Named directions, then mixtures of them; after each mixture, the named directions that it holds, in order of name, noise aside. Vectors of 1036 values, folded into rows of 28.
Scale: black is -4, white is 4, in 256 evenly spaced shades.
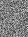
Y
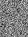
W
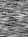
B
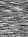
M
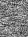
B, M, W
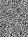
W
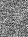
B, Y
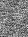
B, Y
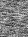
B, Y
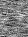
B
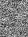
B, W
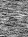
B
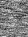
B, M, W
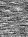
M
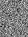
W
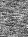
B, Y
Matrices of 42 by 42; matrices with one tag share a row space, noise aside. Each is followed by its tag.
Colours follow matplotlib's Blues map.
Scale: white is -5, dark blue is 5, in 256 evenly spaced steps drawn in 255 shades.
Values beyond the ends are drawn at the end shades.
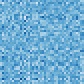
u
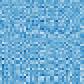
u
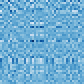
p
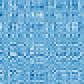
p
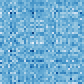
p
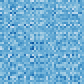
p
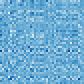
p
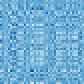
p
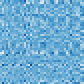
u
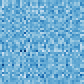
u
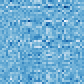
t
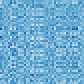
p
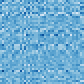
u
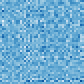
u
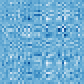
t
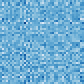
u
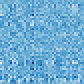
p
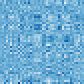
t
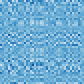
p
